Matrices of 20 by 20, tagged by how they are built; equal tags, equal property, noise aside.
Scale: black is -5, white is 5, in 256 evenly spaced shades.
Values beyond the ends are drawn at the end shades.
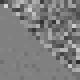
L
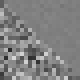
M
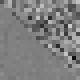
L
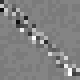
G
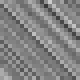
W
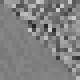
L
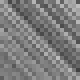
W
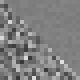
M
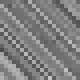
W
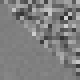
L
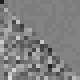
M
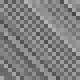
W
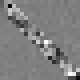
G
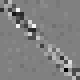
G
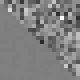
L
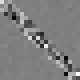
G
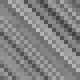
W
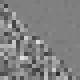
M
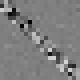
G
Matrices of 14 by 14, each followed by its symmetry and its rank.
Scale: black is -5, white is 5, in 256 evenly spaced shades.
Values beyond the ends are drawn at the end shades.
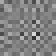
symmetric, rank two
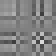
symmetric, rank one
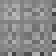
symmetric, rank two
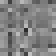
neither, rank three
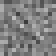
antisymmetric, full rank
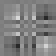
symmetric, rank one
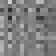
neither, rank three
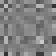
symmetric, rank two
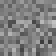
neither, rank three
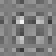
symmetric, rank one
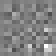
symmetric, rank two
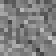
antisymmetric, full rank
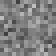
antisymmetric, full rank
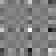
symmetric, rank one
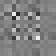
symmetric, rank two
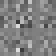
neither, rank three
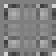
symmetric, rank one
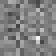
neither, rank three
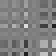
symmetric, rank one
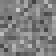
antisymmetric, full rank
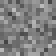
antisymmetric, full rank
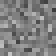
antisymmetric, full rank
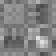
symmetric, rank two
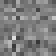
neither, rank three
